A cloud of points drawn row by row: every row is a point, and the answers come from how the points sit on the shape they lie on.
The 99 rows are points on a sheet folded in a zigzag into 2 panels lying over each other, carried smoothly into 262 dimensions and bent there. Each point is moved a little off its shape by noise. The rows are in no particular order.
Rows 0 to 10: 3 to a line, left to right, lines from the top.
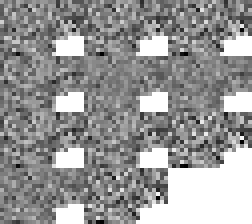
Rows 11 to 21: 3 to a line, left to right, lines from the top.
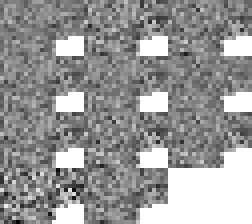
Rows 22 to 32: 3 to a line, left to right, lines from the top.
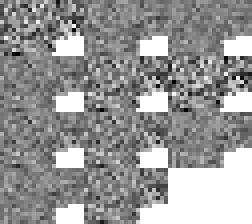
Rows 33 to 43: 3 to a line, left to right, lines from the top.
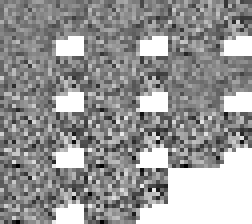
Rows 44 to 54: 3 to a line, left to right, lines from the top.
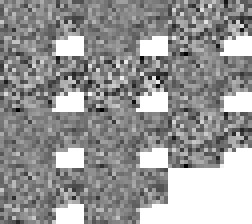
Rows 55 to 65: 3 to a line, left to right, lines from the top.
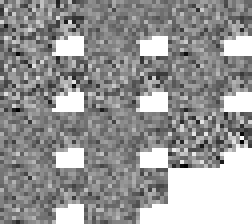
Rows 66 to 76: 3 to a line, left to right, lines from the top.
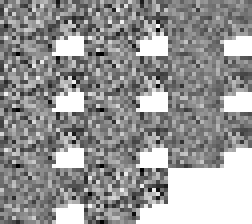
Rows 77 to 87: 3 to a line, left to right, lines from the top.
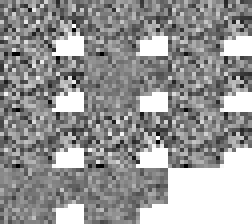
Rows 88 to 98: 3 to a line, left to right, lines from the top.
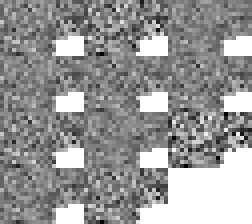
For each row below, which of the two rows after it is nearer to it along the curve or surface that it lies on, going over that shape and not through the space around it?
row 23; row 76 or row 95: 95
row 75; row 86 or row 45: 86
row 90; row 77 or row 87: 87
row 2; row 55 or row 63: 63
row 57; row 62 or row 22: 62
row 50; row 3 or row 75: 3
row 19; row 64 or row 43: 43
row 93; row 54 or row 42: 42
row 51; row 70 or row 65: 70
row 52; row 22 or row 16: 22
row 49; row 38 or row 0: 38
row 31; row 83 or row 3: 3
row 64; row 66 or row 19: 66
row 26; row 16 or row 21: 21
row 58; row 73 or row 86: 73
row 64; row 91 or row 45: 45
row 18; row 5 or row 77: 77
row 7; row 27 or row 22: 27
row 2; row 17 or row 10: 10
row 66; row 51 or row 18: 51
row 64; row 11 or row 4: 11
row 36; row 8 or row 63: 63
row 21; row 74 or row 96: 96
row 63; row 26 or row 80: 26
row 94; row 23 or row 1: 1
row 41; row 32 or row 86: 32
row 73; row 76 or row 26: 76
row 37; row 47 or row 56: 47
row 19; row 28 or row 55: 55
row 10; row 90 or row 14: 90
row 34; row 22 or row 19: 22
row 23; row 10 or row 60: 60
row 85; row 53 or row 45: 45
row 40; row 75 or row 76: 76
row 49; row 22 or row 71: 22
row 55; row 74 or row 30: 74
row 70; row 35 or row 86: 35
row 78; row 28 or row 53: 28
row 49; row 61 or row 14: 61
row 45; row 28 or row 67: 28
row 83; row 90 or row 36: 90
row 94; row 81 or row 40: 81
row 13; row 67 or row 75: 67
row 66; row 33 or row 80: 80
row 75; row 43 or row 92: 43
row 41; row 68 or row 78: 78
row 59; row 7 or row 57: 7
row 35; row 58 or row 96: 96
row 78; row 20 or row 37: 20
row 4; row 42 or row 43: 43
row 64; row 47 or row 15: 47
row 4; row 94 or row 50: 94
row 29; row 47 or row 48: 48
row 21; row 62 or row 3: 3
